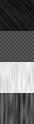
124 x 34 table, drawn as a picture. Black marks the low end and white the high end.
The table splits into 4 rows of 1 panel. Panel 1,1: very low, slanting down to the right, faint in contrast. Panel 2,1: low, checkered, faint in contrast. Panel 3,1: very high, streaked downward, faint in contrast. Panel 4,1: low, streaked downward.
